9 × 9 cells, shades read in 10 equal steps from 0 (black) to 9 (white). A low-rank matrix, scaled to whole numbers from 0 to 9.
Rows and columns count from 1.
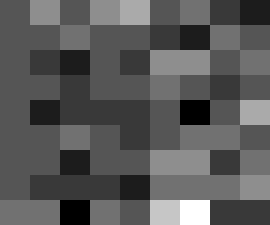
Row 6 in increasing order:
2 3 3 3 3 3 4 4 4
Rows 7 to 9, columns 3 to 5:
1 3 3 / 2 2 1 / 0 4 3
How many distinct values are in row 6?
3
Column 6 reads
3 2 5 4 3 3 5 4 7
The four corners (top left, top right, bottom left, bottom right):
3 1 4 2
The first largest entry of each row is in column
5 3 6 6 9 3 6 9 7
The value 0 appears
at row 5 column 7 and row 9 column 3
